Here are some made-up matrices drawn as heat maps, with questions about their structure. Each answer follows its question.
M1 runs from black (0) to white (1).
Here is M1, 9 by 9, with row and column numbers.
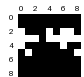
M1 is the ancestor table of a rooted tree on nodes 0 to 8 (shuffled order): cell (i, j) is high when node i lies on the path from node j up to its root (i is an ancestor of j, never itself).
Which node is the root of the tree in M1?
3
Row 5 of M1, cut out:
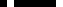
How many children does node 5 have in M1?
2
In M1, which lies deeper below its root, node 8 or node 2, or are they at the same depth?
node 8
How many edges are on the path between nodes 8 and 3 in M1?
2
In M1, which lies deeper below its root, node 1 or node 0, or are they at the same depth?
node 0
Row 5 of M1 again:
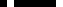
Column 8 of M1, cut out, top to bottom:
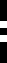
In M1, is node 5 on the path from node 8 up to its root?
yes
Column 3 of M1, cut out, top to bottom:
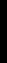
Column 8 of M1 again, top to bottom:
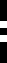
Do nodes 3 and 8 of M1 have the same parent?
no
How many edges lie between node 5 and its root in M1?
1
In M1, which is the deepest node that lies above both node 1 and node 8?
5
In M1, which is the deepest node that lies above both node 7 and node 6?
2
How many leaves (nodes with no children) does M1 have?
5
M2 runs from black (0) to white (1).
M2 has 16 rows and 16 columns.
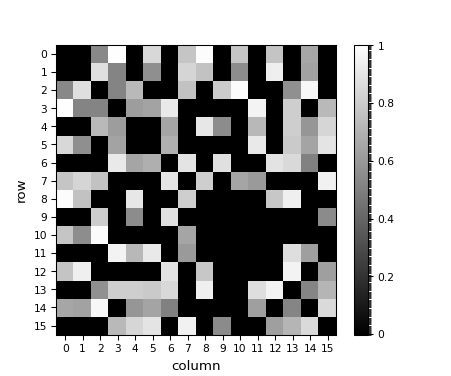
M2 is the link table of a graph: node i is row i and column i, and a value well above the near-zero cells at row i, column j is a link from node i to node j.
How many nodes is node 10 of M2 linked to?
4
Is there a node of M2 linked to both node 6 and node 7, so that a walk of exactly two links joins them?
no
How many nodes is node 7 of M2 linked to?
8
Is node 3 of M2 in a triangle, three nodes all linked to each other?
yes
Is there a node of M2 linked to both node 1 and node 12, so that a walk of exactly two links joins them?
yes
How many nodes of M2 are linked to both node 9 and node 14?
4
